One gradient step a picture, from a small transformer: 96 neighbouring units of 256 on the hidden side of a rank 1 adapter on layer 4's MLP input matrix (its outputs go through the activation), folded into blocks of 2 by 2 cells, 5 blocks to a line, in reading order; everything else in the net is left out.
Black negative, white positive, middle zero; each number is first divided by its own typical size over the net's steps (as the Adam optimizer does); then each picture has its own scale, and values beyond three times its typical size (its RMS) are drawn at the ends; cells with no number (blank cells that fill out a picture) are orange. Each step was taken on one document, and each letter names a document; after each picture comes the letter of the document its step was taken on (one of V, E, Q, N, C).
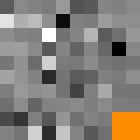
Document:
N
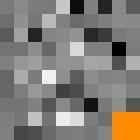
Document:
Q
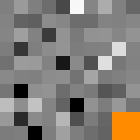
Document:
N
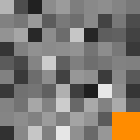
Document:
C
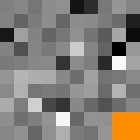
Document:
N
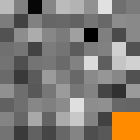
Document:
Q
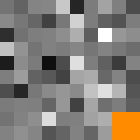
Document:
C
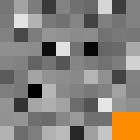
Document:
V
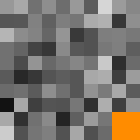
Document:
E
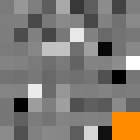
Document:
V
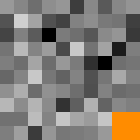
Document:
N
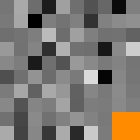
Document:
V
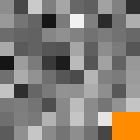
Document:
C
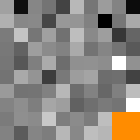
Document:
C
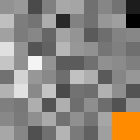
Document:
C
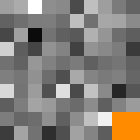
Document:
C
